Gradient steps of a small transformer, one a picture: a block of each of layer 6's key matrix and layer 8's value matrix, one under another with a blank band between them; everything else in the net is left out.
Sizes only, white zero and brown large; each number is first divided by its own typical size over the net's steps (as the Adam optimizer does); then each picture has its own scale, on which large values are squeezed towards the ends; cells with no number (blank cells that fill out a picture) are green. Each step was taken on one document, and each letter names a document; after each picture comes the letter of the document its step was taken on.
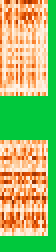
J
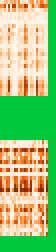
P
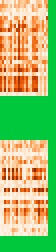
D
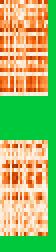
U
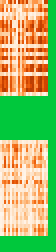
U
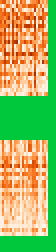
J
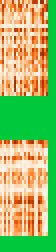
U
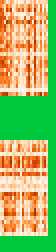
J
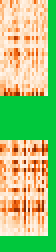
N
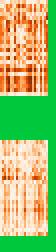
D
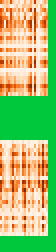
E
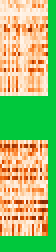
D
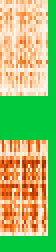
J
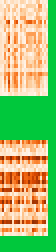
J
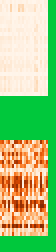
P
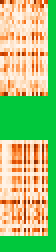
N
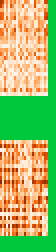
U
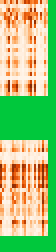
E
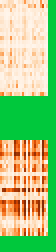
N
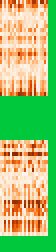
N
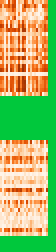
U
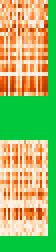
U
